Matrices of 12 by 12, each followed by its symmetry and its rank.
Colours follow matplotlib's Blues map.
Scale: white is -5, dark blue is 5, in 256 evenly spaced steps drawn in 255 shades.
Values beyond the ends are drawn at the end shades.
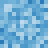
symmetric, full rank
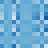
neither, rank one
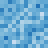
symmetric, full rank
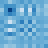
symmetric, rank two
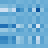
neither, rank one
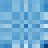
symmetric, rank one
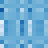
neither, rank one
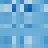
neither, rank one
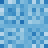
symmetric, rank two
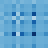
symmetric, rank one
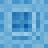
symmetric, rank two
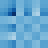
symmetric, rank one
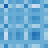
symmetric, rank one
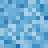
symmetric, full rank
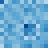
symmetric, rank two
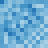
symmetric, full rank
